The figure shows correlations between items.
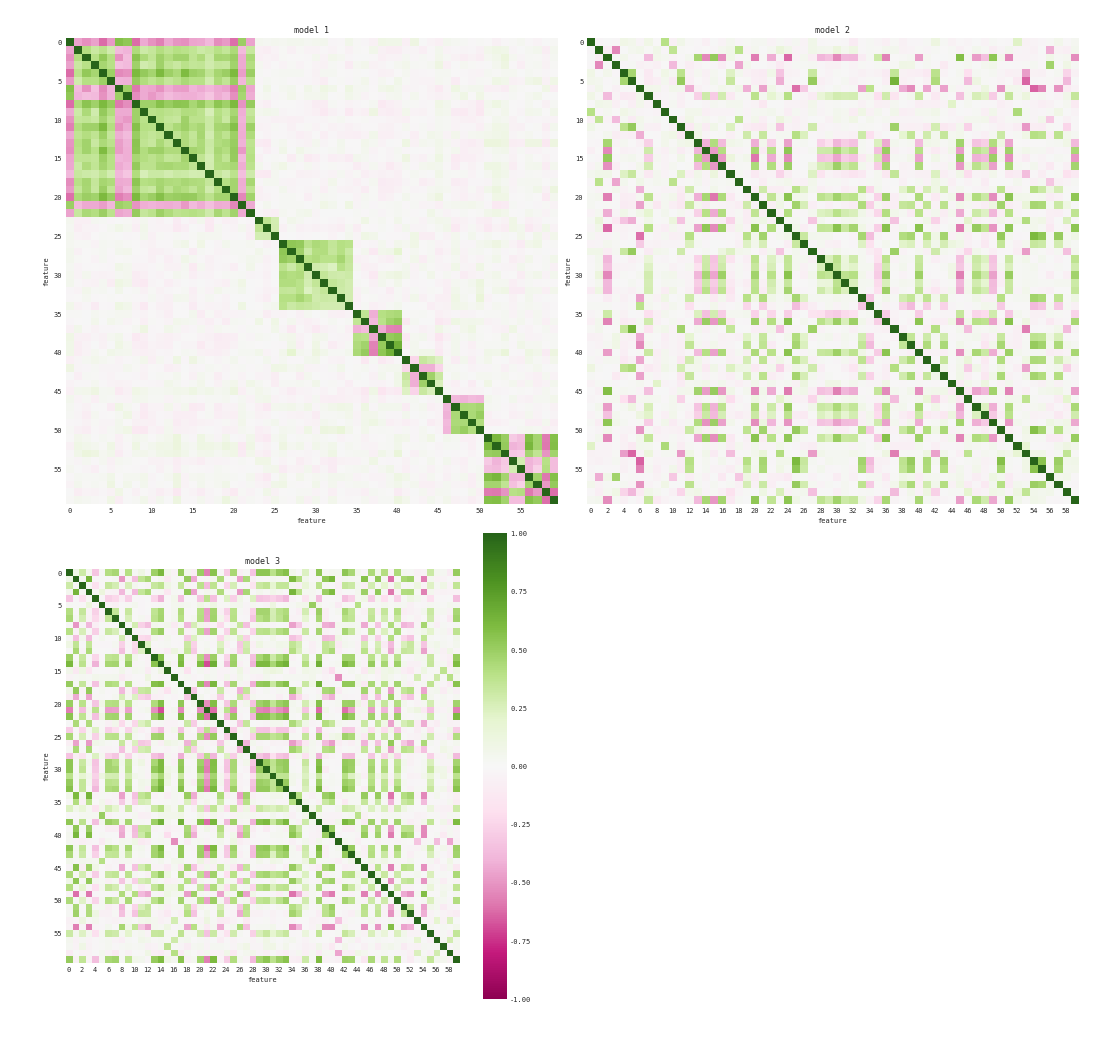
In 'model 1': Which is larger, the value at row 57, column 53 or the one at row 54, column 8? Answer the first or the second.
the first
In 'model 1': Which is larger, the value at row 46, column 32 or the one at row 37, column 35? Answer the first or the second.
the first
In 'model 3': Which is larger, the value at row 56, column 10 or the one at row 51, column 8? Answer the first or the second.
the first
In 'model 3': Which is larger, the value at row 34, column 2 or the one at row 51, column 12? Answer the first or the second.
the second
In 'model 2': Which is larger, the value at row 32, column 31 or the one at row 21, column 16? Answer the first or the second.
the first
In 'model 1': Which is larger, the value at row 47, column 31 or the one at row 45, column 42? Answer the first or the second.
the first
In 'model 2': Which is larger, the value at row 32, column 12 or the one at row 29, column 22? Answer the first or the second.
the second
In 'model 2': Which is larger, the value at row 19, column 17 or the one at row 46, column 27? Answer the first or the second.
the first
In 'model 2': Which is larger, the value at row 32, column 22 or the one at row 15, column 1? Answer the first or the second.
the first
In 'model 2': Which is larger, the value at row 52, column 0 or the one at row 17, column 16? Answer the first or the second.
the first
